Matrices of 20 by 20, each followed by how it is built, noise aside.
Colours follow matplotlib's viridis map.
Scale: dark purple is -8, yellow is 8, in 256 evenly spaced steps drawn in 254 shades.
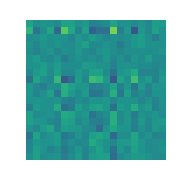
low rank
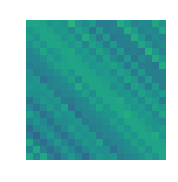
Toeplitz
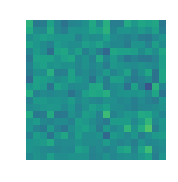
low rank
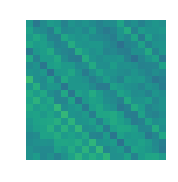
Toeplitz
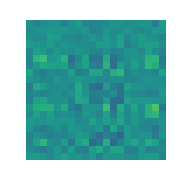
low rank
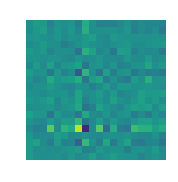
low rank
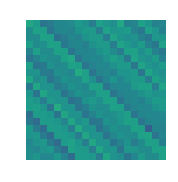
Toeplitz
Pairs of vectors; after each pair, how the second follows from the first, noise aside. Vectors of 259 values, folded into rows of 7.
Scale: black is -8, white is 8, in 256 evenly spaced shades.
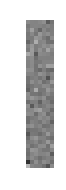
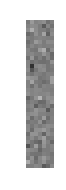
shuffled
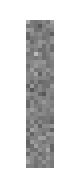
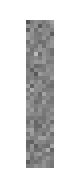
sign-scrambled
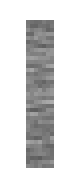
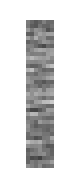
scaled up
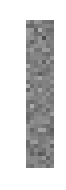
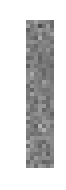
shuffled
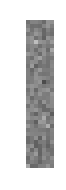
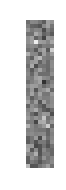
scaled up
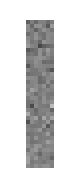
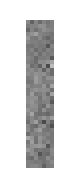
shuffled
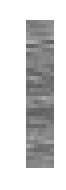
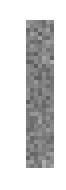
shuffled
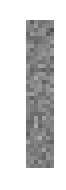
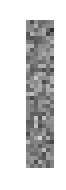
scaled up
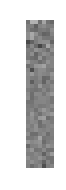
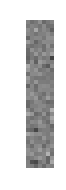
shuffled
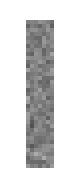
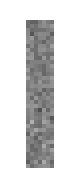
shuffled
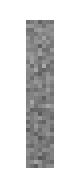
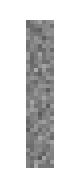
sign-scrambled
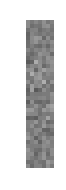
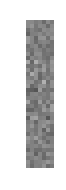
sign-scrambled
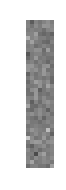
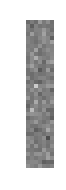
shuffled
